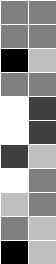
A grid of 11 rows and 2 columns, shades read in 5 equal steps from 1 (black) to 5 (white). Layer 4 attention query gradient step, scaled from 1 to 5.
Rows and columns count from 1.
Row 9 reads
4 3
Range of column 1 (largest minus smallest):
4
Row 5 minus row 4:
2 -1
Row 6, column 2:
2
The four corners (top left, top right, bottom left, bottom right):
3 3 1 4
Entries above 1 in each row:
2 2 1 2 2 2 2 2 2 2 1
